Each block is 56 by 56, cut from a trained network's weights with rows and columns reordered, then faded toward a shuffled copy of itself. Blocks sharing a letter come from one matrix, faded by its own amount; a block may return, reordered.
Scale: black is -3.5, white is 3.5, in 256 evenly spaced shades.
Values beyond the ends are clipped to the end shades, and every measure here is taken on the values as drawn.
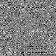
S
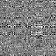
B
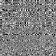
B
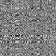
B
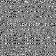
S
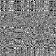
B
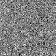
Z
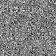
Z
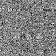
Z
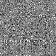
Z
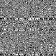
S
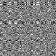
B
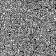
Z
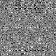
S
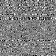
S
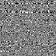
S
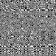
S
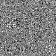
Z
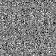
Z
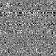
S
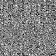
Z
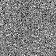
Z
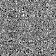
Z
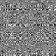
B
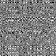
B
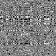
B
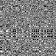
B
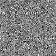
Z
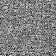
Z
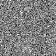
Z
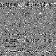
S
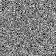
Z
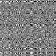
B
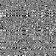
S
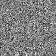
Z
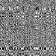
B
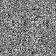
Z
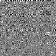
S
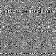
S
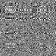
B
